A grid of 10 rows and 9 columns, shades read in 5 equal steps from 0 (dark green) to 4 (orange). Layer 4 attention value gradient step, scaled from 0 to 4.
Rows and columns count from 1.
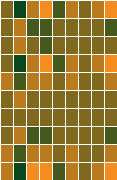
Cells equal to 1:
12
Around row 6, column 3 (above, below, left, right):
3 2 3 2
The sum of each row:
22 16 18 22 22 19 18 16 22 24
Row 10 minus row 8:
1 -3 3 3 -1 1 0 1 3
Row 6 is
2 3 2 2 2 2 2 2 2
